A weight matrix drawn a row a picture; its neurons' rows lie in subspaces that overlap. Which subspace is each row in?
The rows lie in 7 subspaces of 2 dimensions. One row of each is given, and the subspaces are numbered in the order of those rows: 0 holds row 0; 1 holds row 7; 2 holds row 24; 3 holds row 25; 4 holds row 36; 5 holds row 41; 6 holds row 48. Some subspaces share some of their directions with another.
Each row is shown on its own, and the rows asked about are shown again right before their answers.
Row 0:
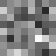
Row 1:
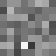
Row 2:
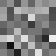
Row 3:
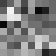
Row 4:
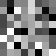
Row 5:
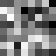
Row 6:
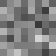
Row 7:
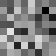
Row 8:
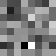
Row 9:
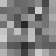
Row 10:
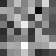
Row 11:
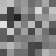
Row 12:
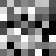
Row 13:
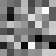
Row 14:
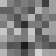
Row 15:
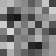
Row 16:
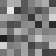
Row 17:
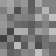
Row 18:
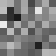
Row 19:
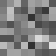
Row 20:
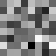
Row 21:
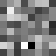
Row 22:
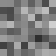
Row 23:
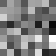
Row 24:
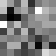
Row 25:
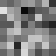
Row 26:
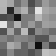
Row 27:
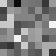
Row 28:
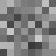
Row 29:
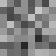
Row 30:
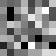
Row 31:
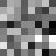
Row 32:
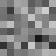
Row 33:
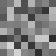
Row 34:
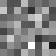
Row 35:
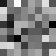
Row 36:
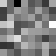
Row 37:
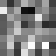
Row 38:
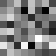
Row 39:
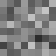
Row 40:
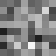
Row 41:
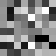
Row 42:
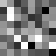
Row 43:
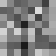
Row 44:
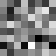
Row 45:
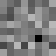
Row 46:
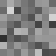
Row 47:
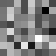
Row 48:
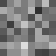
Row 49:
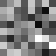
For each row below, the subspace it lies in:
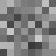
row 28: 2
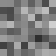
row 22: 3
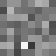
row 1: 0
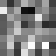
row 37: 3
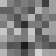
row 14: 6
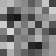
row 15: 2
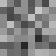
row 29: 6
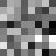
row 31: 5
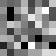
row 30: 4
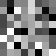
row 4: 1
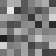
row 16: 1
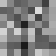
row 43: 6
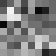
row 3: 2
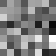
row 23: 5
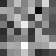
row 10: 6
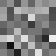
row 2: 5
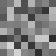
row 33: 5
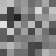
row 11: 2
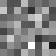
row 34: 3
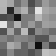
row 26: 2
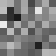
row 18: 2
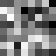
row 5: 3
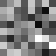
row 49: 0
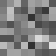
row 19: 5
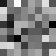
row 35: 4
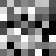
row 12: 5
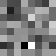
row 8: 0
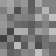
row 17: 1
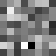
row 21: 0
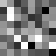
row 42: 4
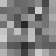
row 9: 6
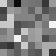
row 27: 4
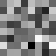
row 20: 3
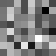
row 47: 1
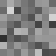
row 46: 1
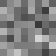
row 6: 0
